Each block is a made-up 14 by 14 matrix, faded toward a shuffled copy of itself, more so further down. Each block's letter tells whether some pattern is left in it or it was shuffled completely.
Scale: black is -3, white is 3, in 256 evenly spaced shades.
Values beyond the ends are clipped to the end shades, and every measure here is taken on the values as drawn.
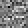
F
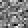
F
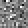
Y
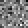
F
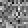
F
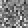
Y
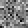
Y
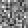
Y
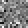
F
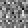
F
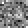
F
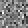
Y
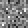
Y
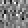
F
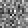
F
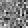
F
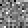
Y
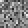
Y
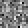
Y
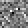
Y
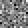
Y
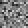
Y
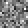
Y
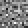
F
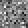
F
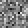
Y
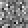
Y
